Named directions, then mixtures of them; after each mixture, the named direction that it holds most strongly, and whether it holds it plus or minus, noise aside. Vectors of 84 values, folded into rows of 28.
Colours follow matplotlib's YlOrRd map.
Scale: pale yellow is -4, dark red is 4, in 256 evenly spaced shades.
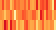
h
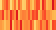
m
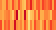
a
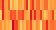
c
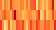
h, minus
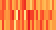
a, minus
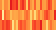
c, minus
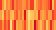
a, plus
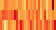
h, minus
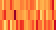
h, minus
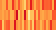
a, plus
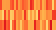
m, minus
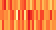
a, minus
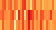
a, minus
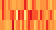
a, minus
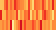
c, minus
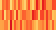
m, plus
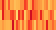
c, plus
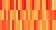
m, minus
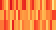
m, minus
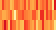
h, plus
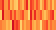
c, plus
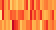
c, plus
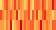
m, plus
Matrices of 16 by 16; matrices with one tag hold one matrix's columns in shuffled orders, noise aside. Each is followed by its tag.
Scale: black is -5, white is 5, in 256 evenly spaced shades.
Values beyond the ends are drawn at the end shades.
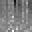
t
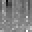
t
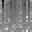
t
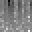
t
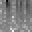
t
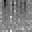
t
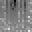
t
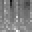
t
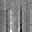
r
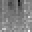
t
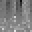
t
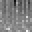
t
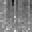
t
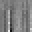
r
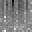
t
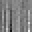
r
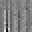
r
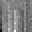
r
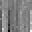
r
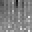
t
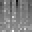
t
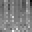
t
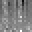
t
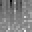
t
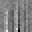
r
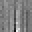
r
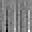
r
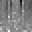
t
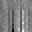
r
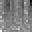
t
